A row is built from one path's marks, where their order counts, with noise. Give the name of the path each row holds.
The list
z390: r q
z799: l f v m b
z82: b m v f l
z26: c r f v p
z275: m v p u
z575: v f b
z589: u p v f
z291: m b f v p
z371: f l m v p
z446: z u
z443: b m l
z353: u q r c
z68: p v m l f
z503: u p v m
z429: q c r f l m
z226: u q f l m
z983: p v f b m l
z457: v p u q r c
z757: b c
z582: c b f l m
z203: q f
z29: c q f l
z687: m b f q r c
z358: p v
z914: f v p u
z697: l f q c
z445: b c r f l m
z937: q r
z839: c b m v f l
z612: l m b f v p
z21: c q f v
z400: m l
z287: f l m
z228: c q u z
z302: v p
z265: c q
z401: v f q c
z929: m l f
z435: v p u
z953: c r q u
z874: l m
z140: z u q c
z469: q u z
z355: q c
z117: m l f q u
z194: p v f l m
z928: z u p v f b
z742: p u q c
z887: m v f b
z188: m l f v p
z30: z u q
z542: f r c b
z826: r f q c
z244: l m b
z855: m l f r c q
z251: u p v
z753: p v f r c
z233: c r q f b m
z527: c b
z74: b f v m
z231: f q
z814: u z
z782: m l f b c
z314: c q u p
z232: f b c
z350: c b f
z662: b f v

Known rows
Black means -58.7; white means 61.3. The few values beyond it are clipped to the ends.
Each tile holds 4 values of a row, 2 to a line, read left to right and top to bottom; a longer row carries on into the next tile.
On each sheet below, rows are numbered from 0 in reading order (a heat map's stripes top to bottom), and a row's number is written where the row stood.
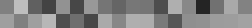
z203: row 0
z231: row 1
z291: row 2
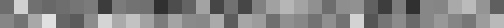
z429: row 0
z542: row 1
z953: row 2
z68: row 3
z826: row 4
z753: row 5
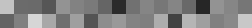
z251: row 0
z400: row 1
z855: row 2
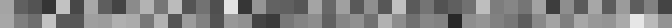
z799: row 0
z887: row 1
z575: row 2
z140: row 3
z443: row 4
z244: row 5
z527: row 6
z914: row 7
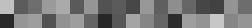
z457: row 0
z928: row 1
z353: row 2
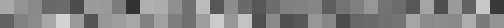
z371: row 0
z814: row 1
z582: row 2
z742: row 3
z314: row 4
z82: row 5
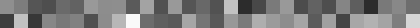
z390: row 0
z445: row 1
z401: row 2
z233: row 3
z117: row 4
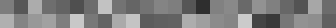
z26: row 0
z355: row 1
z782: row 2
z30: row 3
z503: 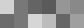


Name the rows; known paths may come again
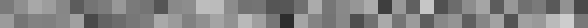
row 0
z358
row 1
z314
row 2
z194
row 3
z874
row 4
z839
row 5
z302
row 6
z232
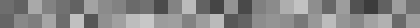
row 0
z29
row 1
z287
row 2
z203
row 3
z753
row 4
z275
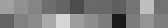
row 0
z371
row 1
z612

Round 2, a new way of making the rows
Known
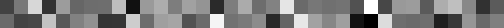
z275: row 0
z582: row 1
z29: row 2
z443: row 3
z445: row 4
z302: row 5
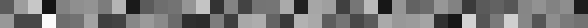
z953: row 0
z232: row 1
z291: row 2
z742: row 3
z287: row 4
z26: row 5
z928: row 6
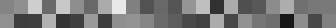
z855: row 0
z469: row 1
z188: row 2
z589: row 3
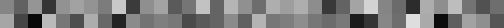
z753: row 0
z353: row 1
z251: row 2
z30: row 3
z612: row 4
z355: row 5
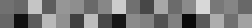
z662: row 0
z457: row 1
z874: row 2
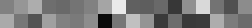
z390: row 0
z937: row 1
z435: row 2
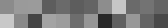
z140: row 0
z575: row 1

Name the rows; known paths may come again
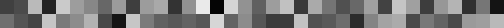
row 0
z194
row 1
z753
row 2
z117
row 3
z929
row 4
z358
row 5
z371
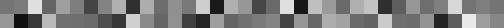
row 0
z429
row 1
z68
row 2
z782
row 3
z226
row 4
z228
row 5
z443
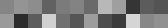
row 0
z265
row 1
z314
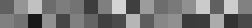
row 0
z589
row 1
z275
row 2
z855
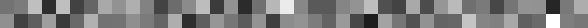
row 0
z887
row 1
z30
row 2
z542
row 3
z469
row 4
z401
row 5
z446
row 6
z29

